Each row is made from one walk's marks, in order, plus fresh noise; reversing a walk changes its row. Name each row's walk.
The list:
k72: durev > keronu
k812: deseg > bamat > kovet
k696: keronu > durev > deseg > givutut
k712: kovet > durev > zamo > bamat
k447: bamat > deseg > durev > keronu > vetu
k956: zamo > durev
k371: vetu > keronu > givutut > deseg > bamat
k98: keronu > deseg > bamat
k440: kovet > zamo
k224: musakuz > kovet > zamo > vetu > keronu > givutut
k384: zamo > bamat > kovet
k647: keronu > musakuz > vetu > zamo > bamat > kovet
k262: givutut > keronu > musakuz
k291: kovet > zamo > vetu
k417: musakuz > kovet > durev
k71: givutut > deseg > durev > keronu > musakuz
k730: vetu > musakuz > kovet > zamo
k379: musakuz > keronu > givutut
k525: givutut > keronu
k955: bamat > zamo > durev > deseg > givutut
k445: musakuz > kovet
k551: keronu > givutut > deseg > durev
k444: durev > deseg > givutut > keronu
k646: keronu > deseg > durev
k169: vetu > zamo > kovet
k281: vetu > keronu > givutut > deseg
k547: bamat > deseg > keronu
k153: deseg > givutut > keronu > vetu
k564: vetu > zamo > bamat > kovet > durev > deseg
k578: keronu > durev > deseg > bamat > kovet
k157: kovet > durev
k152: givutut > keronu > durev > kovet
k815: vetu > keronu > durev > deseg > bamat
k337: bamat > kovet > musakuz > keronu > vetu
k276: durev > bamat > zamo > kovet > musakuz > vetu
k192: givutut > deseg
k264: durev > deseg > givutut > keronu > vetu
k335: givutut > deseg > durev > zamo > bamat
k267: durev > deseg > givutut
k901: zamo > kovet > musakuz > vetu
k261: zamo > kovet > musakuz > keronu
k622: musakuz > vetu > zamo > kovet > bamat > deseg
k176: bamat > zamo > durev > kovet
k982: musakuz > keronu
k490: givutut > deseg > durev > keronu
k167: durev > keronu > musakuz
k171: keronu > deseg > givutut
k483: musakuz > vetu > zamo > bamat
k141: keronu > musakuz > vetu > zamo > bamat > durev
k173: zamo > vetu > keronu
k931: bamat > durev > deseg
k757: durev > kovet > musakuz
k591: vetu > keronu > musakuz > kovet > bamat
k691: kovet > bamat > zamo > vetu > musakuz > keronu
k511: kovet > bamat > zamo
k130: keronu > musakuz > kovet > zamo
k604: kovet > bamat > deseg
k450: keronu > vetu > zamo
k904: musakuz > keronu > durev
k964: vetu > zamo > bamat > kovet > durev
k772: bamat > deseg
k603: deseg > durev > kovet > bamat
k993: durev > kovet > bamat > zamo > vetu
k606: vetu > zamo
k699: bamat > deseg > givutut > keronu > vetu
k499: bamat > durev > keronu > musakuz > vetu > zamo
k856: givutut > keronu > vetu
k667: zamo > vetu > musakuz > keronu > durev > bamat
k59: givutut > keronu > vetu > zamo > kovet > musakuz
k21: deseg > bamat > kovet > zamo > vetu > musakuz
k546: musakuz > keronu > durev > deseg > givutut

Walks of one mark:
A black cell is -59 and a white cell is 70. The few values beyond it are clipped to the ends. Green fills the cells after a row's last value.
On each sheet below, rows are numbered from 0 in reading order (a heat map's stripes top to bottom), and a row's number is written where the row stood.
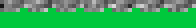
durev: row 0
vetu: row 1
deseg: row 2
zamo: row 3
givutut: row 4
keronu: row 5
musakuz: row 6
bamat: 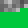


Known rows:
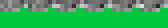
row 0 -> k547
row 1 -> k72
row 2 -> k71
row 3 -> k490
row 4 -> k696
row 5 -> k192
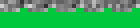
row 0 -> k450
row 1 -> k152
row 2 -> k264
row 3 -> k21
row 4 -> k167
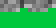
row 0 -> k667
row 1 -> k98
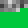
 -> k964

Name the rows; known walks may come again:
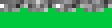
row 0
k171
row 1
k964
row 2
k59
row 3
k141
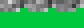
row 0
k169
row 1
k173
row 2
k264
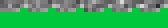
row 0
k335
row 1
k547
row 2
k98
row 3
k417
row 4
k440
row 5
k152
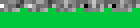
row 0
k371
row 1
k647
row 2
k21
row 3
k176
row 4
k956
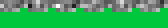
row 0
k699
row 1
k712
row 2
k856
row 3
k261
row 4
k511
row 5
k450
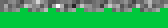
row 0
k167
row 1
k691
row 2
k262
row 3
k696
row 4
k904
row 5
k812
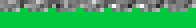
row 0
k483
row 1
k901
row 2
k603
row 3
k291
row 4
k525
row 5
k281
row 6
k646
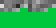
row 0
k192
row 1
k757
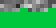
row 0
k490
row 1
k337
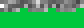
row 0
k224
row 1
k384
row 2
k72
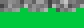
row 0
k447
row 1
k667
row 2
k604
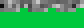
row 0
k276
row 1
k157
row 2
k71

